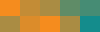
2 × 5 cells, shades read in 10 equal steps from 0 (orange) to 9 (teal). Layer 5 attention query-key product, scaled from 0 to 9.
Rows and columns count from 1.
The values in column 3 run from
0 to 3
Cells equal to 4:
0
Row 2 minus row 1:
3 -1 -3 -3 2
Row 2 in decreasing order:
9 3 3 1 0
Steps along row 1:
up up up up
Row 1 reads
0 2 3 6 7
